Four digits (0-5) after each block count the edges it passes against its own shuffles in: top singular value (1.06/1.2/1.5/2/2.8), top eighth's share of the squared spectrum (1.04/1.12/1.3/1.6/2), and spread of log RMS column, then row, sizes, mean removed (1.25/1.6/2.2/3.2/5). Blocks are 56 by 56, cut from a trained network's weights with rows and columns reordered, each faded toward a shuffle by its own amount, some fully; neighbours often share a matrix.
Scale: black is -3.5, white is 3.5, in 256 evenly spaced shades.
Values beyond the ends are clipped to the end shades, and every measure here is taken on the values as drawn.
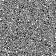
0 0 0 0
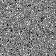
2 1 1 0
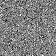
0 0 0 0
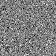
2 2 0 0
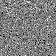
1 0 0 0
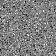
1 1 0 0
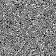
3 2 0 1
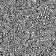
2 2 0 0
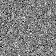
0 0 0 0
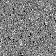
2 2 0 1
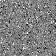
2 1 0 0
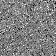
2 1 0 0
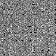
3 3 2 2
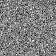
1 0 0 0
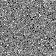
0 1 0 0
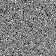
0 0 0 0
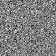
3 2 0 1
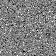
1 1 0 0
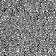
3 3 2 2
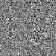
3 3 1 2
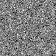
2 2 0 0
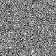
3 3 1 1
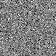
1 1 0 0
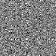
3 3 2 1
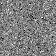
0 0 0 0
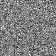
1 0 0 0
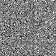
2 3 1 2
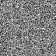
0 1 0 0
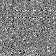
2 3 0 2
